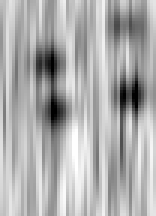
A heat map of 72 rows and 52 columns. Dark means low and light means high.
Roughest part: middle right. Dips: four. Histogram: skewed, a long tail of low values. Average level on the scale: 70%. Ninth with the highest average: bottom middle.
